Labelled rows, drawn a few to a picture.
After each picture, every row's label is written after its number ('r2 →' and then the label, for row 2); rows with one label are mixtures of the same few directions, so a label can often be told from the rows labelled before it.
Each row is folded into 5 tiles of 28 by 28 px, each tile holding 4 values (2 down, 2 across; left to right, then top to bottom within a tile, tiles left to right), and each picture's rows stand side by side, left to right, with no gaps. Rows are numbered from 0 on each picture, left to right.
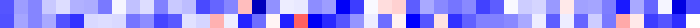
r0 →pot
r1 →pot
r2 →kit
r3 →kit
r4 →pot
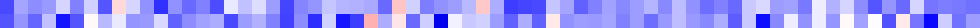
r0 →pot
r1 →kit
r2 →pot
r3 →kit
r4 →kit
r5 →pot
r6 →pot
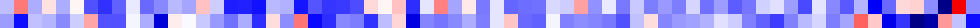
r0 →kit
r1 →kit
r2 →kit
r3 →kit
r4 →kit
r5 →pot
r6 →pot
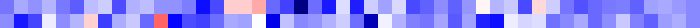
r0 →pot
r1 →kit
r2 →kit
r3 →pot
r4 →kit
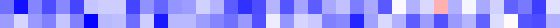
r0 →kit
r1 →kit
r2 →pot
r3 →kit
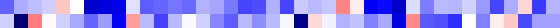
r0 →kit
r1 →kit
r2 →kit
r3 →pot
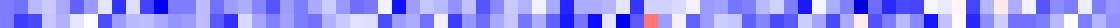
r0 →pot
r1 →kit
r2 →pot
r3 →kit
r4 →pot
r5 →pot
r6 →kit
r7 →kit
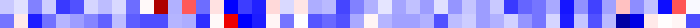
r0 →kit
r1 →kit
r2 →kit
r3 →kit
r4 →pot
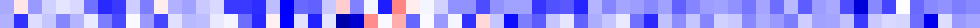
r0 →kit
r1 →kit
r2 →pot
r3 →pot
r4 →kit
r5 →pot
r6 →kit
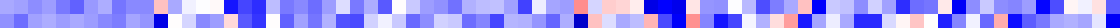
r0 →pot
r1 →kit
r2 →pot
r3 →pot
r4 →kit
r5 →pot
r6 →pot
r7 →kit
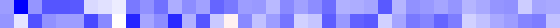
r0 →kit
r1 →pot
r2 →pot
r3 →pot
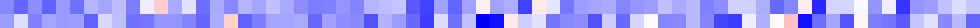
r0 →kit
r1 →kit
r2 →kit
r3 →pot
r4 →pot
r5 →pot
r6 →kit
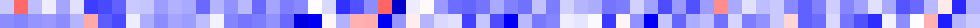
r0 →kit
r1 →pot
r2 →pot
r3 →pot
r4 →pot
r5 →kit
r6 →pot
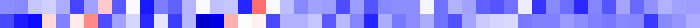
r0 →pot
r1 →pot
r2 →pot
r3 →pot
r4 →kit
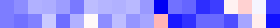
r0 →pot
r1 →kit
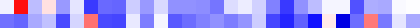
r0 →kit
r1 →kit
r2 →pot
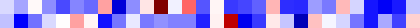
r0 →pot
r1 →kit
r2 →kit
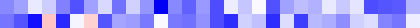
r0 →pot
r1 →kit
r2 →kit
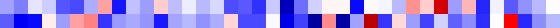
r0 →pot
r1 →kit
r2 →pot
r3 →kit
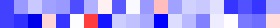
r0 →pot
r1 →kit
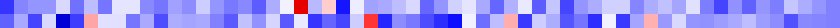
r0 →pot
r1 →kit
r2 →kit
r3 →pot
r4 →pot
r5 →kit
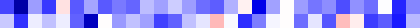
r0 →kit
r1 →pot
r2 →pot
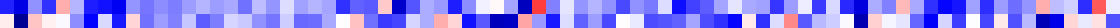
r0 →kit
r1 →pot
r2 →pot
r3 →pot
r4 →pot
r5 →pot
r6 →kit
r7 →pot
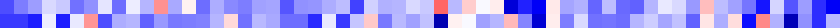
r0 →pot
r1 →kit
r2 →pot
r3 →kit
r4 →kit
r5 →pot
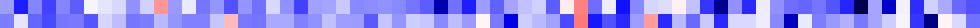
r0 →kit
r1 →kit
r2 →kit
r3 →kit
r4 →kit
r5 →kit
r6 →kit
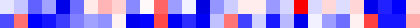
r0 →kit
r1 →kit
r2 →kit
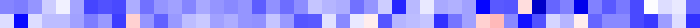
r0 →kit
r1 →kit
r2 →pot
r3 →pot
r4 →kit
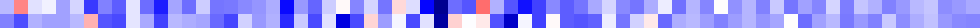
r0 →kit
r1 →kit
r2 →pot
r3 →kit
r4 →pot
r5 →kit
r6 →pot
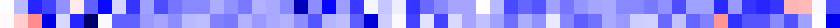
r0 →pot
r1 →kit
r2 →kit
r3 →kit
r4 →pot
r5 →kit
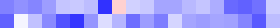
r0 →pot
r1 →kit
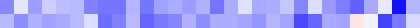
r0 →kit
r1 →pot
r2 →pot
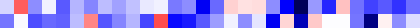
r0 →kit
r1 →kit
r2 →kit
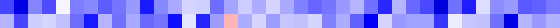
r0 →kit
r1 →pot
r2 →pot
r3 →kit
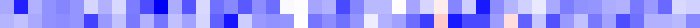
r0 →kit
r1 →kit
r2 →kit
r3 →kit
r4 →pot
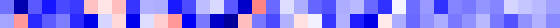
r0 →kit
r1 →pot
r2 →pot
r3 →kit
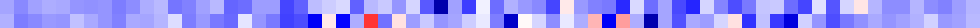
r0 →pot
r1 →pot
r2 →pot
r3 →kit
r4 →pot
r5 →pot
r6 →kit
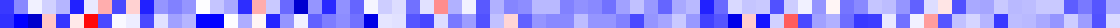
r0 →pot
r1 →pot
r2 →kit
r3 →kit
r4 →pot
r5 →pot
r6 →pot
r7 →kit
